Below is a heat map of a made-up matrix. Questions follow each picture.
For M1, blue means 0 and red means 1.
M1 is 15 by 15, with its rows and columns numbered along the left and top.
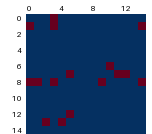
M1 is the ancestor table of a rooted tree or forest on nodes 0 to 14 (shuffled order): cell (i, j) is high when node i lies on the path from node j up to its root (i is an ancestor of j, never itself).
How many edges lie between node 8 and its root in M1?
0
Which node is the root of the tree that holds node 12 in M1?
7
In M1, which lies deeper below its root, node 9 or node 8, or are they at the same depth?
node 9
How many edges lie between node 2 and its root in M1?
1
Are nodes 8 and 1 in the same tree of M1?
yes
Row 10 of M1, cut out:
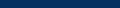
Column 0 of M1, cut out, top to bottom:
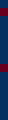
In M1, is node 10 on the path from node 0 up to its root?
no
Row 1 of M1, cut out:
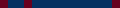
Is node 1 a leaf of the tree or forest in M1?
no
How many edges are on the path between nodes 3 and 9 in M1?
4
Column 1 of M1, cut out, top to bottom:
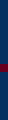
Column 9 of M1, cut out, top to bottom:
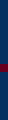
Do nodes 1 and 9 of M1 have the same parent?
yes
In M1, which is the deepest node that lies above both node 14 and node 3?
1
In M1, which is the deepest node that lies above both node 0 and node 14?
1
